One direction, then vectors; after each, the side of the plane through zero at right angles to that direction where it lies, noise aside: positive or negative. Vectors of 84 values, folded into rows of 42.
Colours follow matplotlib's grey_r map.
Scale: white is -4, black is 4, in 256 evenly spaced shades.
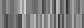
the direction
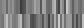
negative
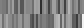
negative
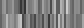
negative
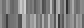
positive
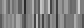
negative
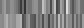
negative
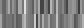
positive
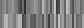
negative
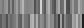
positive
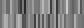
negative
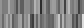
negative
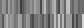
negative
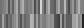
positive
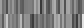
negative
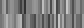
negative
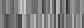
positive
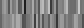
negative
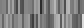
negative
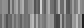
positive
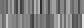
negative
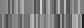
positive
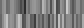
negative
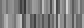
negative
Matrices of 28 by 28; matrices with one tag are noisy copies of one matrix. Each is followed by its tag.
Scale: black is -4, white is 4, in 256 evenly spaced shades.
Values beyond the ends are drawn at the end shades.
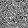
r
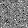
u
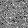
r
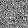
r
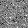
r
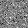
r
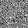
r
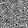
u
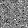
u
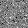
r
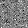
u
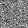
u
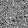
r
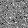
r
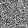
u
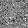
r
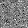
u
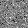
r
